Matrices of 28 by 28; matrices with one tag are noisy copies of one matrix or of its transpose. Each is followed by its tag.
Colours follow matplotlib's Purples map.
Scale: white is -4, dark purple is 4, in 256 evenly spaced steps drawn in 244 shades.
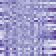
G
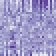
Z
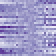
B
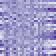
G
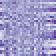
G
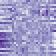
Z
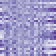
G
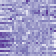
Z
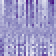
B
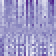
B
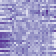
Z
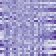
G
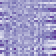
G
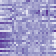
Z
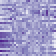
Z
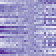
B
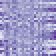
G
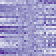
B
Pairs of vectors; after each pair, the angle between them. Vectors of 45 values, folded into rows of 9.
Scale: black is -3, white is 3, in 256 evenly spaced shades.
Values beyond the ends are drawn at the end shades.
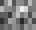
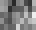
orthogonal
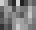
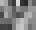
nearly parallel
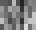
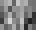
nearly opposite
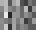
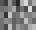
nearly opposite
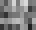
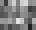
nearly parallel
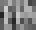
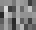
nearly parallel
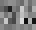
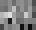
orthogonal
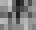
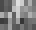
nearly opposite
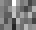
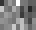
orthogonal
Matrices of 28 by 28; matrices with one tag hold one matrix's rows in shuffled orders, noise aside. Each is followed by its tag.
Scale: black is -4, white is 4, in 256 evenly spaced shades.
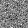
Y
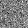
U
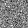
Y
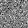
U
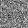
U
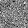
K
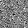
K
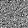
U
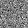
U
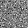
U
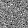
Y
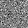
U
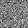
U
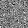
K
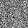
K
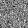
K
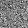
U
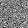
U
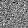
K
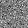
U
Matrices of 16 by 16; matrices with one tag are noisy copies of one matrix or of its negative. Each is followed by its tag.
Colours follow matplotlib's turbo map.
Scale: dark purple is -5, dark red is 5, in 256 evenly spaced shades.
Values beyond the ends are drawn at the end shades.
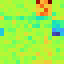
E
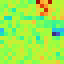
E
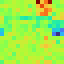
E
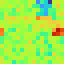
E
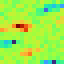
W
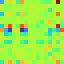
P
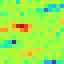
W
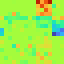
E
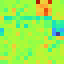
E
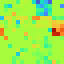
E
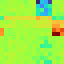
E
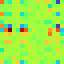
P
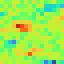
W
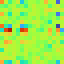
P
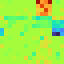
E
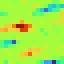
W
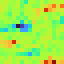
W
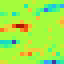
W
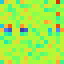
P
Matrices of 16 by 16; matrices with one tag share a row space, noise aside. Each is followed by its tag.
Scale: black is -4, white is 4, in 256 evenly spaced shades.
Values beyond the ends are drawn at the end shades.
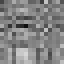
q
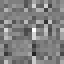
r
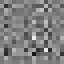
r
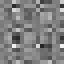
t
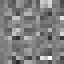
t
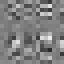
t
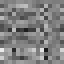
q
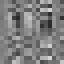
t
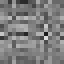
q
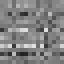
q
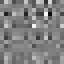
r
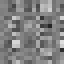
t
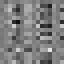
t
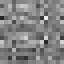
q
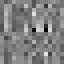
r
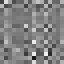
r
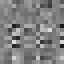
t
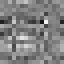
q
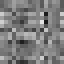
q
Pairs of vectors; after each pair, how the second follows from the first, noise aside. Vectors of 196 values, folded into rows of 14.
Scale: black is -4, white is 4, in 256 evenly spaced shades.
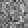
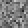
sign-scrambled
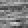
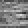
wrapped around
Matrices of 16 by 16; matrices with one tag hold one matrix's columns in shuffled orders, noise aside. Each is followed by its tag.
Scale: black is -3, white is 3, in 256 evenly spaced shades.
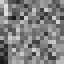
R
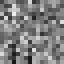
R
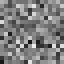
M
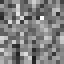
R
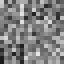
R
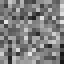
R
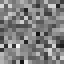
M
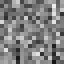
R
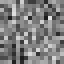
R
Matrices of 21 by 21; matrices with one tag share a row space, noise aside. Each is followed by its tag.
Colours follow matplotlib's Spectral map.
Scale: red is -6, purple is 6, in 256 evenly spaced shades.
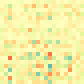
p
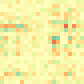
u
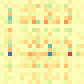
p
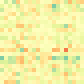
u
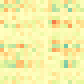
u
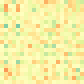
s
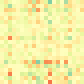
p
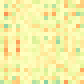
s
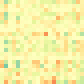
s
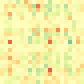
p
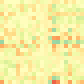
u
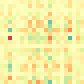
p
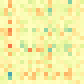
p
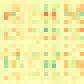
s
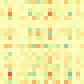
p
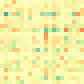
s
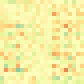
u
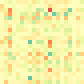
p
